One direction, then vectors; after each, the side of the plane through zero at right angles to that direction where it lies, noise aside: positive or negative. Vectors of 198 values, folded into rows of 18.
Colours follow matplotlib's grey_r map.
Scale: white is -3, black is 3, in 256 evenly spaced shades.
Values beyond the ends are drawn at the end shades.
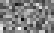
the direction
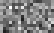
positive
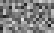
negative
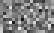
positive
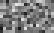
negative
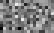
negative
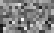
negative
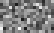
positive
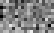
positive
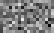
negative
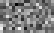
positive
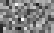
negative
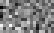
positive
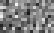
negative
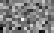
negative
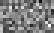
positive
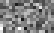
positive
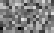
negative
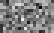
negative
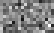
positive
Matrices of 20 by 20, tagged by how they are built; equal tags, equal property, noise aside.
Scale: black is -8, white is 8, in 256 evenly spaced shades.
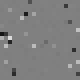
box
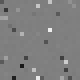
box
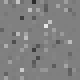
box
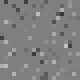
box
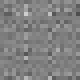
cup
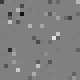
box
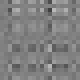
cup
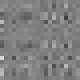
cup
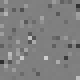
box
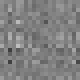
cup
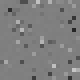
box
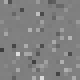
box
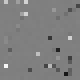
box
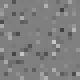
box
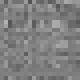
cup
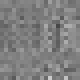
cup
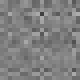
cup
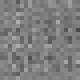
cup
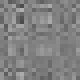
cup
